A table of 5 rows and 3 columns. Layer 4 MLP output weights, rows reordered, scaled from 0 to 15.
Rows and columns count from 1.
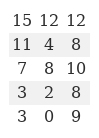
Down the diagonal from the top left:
15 4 10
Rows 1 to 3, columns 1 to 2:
15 12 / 11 4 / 7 8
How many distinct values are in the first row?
2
